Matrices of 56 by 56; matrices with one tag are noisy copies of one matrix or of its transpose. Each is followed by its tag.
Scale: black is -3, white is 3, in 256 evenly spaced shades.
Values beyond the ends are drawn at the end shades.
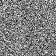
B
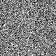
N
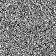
B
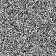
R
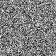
R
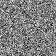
R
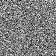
B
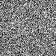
N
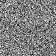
B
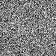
N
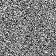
B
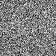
N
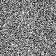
N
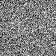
N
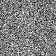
N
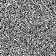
B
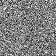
B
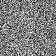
N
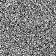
B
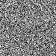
B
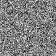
R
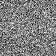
N
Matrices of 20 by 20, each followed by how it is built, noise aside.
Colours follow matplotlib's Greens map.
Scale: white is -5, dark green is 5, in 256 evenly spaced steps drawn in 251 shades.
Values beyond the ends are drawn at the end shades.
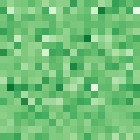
uneven rows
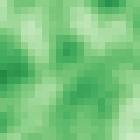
smooth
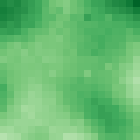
smooth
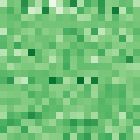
uneven rows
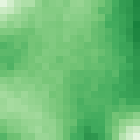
smooth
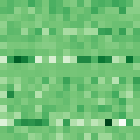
uneven rows
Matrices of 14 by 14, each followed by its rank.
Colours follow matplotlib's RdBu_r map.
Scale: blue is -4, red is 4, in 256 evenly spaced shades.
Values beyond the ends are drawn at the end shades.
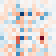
three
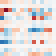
two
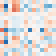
three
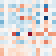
three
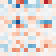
three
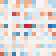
three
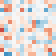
three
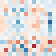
three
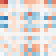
two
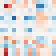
three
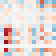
two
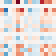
two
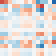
two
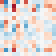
three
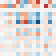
two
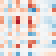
two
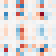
two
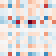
two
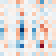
two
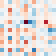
three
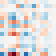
two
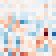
three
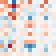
three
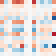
two
